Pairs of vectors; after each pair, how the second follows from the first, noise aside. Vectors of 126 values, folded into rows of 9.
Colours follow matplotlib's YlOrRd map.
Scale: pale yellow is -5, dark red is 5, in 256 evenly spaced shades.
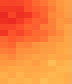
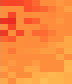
partly zeroed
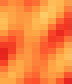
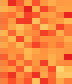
shuffled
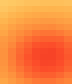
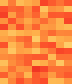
shuffled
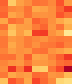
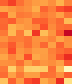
sign-scrambled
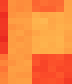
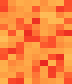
shuffled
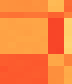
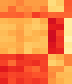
scaled up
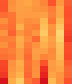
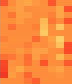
partly zeroed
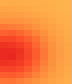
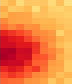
scaled up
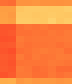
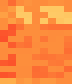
partly zeroed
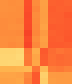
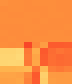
partly zeroed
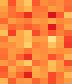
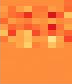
partly zeroed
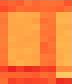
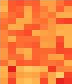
sign-scrambled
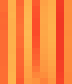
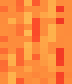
partly zeroed
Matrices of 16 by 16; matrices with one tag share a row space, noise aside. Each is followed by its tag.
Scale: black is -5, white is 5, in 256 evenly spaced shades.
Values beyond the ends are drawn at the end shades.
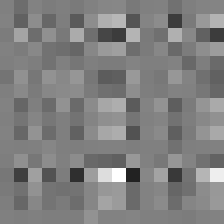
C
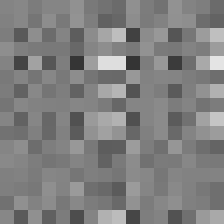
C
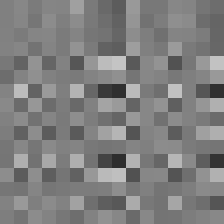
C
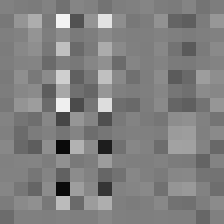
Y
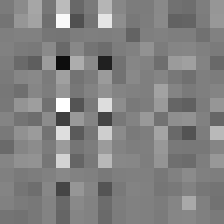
Y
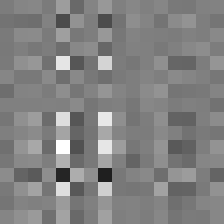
Y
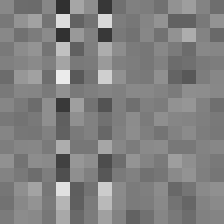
Y
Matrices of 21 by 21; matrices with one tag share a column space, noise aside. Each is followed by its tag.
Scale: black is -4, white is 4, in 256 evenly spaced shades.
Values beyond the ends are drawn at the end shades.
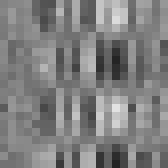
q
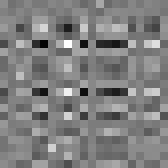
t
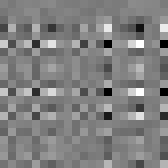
t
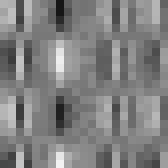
q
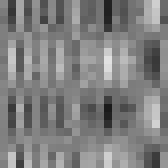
q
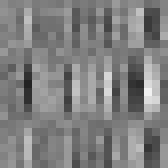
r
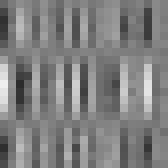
r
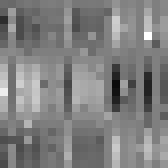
r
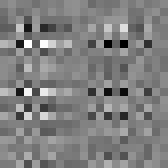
t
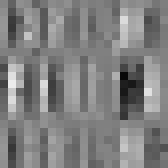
r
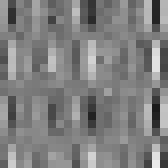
q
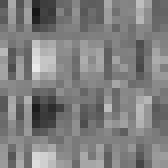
q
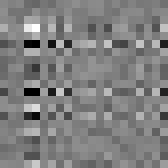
t
